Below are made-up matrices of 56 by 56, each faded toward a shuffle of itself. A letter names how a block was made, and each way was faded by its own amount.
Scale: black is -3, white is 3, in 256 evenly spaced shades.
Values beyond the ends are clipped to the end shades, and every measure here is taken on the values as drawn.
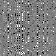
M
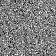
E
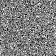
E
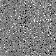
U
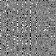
M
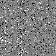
U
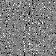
U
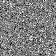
E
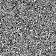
E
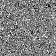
E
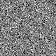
E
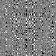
M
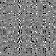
M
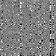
M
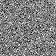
E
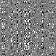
M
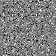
U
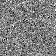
E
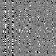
M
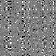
M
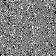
U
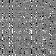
M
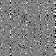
M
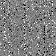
U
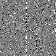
U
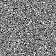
E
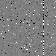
U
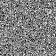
E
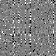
M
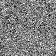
E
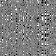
M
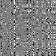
M
